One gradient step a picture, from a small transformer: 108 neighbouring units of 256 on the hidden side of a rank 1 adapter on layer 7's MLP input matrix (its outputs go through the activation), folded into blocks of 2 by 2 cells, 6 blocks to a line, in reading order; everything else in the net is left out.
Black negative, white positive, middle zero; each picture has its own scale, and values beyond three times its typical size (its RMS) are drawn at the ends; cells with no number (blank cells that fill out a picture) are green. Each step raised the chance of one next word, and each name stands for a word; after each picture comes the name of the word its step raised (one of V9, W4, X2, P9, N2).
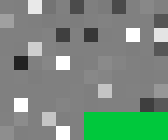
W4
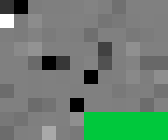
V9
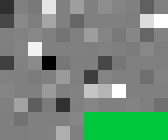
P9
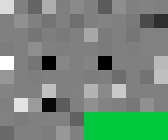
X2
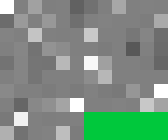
W4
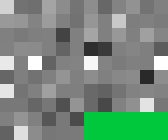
X2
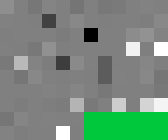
V9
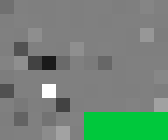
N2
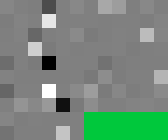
N2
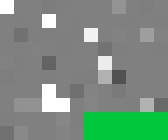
W4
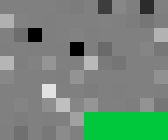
P9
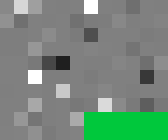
N2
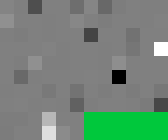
V9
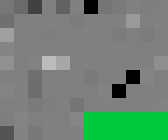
N2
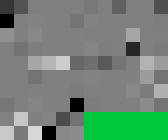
W4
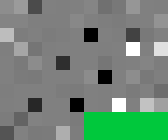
V9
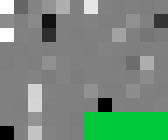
X2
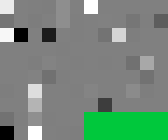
X2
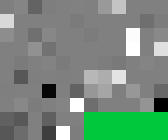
X2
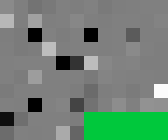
V9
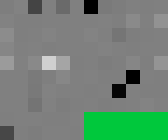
N2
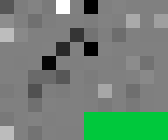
P9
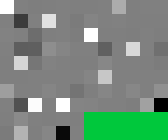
W4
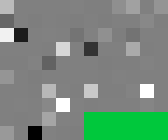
W4
